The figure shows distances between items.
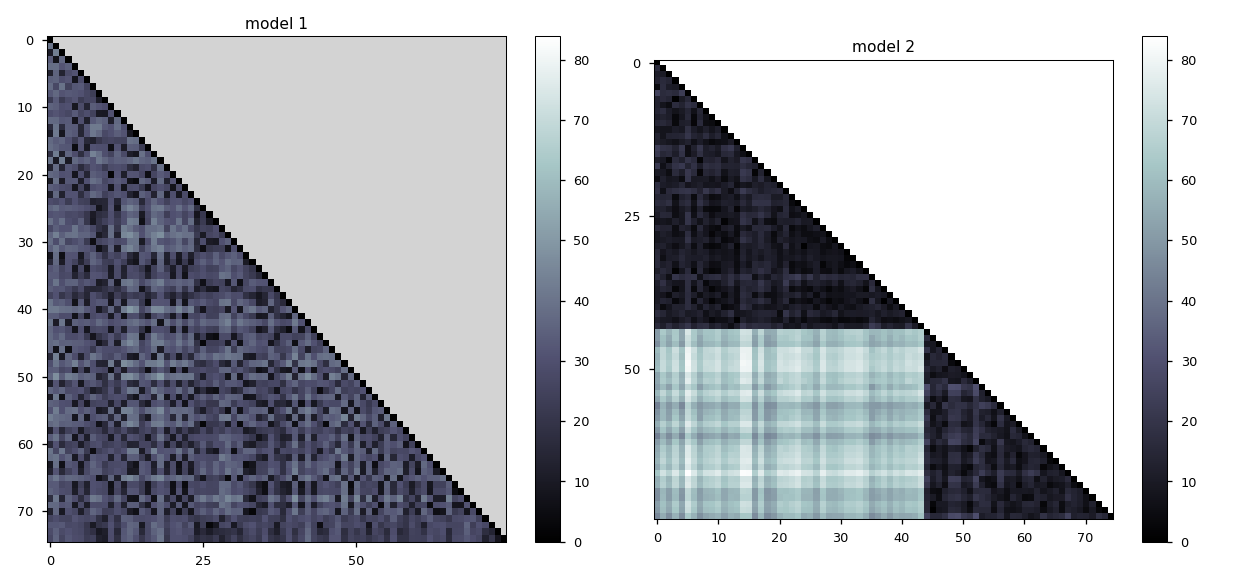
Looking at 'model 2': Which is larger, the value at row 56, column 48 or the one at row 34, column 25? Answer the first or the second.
the first
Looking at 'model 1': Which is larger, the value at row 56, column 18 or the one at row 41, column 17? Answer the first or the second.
the first
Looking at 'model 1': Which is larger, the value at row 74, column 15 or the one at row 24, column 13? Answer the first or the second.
the second
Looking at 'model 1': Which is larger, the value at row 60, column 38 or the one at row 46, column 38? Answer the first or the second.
the second
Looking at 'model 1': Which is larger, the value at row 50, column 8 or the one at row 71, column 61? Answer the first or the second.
the second
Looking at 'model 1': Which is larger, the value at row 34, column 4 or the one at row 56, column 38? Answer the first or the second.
the second
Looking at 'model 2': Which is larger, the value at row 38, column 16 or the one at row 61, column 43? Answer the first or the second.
the second
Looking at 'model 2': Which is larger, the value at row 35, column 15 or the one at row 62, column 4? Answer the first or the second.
the second
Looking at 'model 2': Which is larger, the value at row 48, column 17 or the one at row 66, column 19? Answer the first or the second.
the first
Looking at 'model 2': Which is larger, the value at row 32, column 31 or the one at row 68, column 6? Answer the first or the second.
the second
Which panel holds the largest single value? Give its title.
model 2
